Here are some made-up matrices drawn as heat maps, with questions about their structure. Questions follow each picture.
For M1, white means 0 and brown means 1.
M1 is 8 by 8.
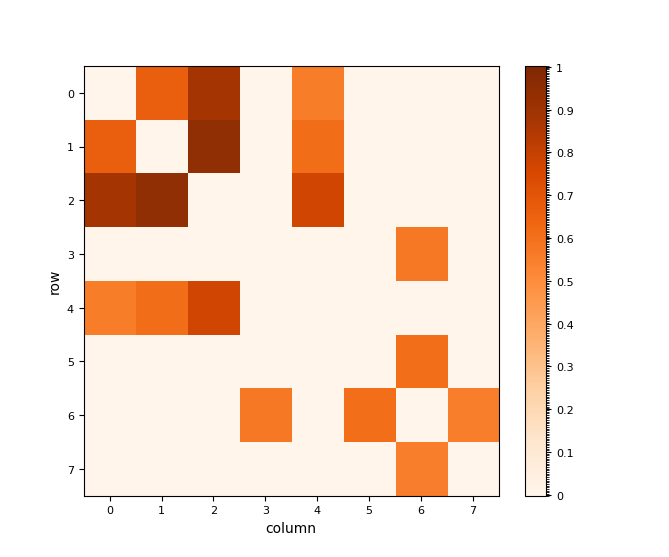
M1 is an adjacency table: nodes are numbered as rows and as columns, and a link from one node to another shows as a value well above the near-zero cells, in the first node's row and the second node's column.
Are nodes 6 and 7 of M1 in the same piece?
yes
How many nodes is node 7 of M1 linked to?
1
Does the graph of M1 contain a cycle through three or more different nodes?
yes
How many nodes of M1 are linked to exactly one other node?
3
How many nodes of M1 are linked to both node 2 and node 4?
2
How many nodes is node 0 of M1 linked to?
3
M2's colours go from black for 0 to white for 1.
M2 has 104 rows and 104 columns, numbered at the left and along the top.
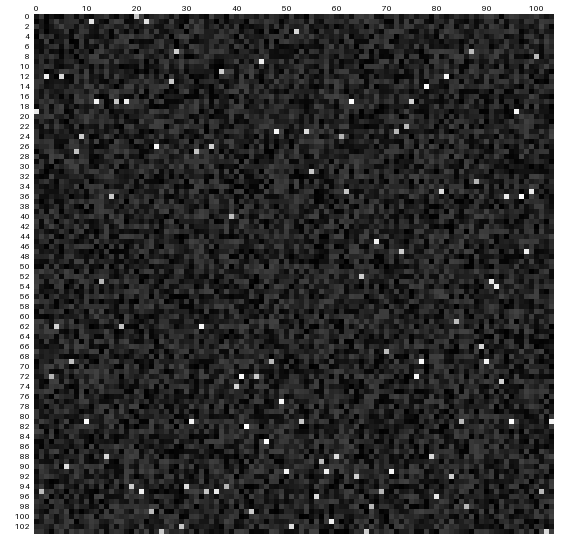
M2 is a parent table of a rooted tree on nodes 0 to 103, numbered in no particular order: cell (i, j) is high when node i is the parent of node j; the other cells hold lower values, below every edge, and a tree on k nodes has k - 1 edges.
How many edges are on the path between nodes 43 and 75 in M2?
5
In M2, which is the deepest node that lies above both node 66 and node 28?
81
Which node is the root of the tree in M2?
26
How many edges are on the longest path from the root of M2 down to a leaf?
8
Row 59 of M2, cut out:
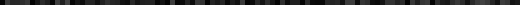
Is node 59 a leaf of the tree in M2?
yes
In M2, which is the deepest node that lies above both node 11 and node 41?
35
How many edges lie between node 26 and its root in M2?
0
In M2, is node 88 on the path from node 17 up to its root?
no
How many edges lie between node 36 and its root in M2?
4
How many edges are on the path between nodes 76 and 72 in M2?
1
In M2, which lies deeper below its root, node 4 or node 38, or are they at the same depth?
node 38
